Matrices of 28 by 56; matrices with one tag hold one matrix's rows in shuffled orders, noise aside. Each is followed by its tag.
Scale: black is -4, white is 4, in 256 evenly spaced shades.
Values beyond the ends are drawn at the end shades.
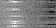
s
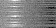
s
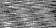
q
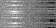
s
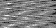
q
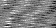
q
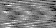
q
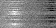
s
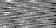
q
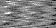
q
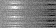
s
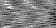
q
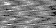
q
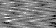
q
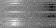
s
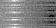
s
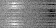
s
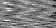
q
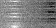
s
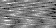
q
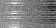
s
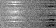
s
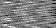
q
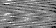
q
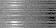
s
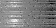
s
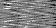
q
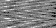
q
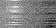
s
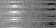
s
